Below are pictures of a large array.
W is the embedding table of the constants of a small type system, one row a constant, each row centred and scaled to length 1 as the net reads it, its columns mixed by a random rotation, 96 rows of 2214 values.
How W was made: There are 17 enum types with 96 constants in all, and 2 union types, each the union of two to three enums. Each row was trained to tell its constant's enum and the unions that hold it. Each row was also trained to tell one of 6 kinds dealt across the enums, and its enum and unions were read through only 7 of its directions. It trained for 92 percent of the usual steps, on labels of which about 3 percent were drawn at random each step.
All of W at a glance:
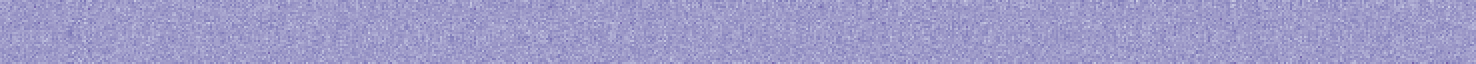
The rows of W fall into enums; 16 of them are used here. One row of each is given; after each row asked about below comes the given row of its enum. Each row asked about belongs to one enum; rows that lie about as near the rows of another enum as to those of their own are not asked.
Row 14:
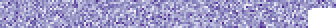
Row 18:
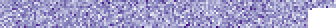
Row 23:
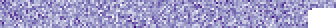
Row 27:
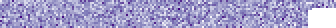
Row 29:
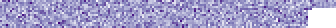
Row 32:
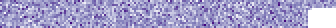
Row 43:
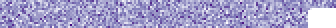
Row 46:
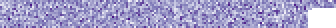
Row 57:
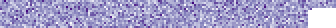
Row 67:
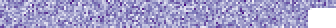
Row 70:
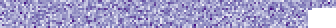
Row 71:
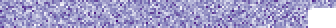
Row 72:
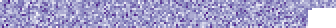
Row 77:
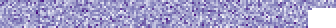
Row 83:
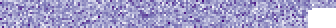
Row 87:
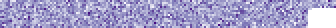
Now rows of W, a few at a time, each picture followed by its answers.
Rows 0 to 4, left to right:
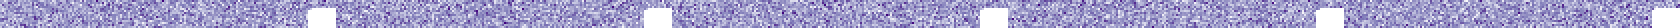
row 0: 14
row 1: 71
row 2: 14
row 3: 46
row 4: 71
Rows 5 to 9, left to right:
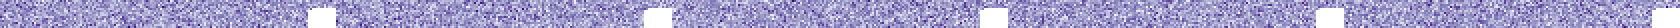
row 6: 27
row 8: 14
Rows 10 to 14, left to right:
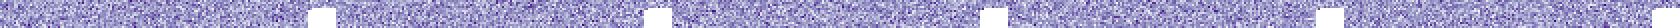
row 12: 29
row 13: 57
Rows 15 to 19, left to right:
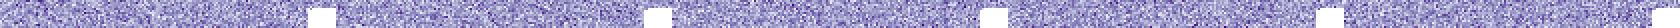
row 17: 67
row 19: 27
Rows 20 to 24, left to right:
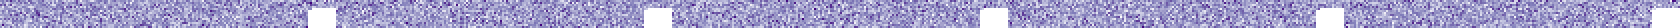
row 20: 70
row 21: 67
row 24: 87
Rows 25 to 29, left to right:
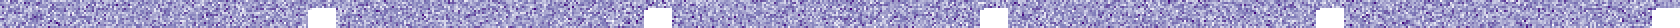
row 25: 32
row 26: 29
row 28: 72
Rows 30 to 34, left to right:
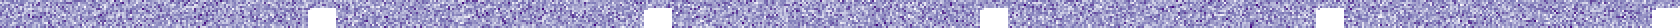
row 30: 32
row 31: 43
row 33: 87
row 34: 72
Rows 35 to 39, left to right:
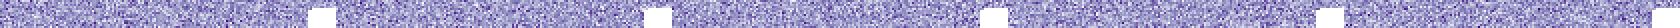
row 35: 72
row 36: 70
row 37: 27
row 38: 29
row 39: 70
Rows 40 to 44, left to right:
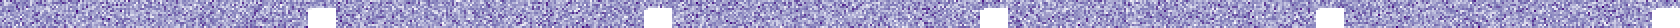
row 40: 32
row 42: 29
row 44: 23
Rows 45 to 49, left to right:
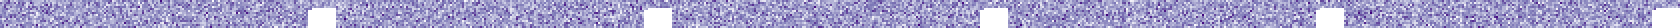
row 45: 72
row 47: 77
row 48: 43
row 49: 23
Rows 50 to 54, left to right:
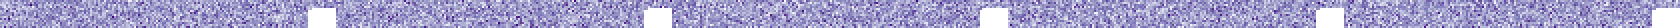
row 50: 46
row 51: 77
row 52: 71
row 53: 70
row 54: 72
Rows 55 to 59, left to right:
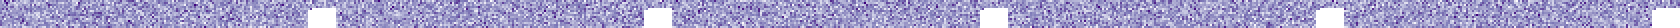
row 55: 57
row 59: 57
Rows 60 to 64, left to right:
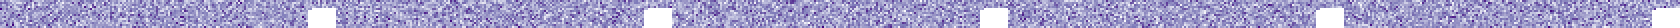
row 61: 43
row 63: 23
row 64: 57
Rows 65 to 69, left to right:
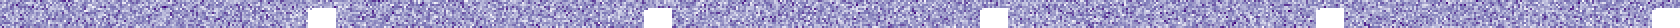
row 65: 87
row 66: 46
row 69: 14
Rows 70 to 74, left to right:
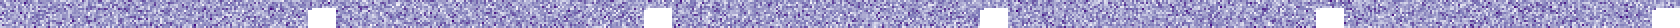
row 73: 32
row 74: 57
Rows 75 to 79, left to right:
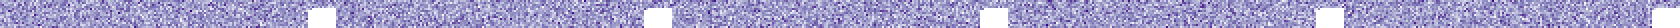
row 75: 23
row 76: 14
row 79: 32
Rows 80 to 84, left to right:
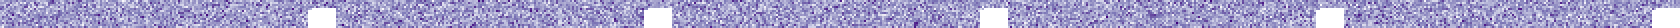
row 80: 43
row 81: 29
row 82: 87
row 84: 70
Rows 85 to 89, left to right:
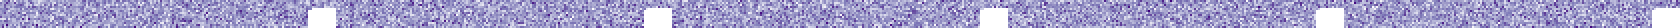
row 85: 72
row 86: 67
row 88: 14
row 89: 32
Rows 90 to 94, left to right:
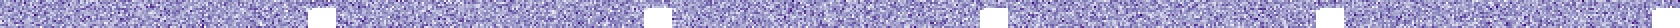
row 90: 70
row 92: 46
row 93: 29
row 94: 77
